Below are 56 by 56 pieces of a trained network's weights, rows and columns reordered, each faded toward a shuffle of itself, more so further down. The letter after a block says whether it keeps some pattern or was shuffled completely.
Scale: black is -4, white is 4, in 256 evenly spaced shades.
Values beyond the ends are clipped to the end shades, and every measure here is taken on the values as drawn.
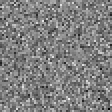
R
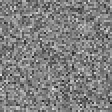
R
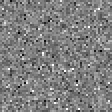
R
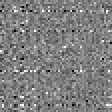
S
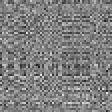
S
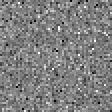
R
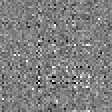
S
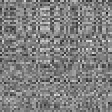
S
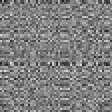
S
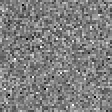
R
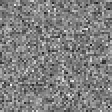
R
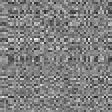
S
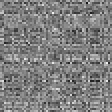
S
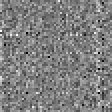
S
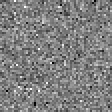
R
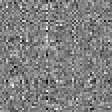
S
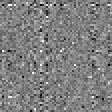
S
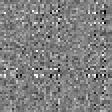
S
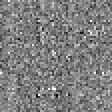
S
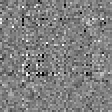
S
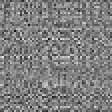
S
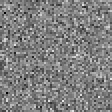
R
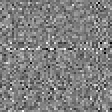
S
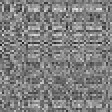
S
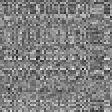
S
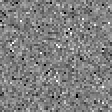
R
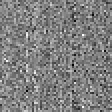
S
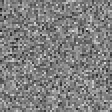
R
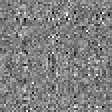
S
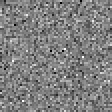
R
